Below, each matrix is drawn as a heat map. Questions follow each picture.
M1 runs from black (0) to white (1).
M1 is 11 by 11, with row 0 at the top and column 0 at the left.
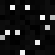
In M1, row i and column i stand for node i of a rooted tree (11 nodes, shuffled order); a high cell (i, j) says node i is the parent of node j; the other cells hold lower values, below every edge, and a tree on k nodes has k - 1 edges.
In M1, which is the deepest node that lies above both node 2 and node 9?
1
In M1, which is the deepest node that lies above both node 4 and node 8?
3
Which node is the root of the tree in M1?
6
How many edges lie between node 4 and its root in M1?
3
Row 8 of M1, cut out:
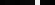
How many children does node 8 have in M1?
1
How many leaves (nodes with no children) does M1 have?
4
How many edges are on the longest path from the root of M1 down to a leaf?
4
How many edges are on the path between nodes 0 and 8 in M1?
2
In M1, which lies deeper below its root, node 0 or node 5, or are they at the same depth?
node 0
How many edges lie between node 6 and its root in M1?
0
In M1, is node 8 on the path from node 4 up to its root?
no
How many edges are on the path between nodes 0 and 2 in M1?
6
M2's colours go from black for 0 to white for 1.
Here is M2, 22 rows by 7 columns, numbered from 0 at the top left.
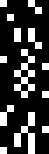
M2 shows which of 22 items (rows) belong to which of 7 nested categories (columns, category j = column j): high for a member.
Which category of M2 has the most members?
4
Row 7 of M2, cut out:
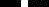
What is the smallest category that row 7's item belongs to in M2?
3
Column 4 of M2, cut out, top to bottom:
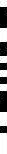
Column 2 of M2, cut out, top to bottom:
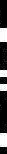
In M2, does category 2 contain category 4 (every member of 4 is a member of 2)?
no
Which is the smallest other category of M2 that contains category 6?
3
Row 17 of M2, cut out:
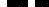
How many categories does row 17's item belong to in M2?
2
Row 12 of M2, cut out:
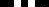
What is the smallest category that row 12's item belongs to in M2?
2
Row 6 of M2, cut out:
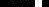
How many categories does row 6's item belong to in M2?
1
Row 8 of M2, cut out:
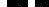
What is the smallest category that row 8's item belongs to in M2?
0
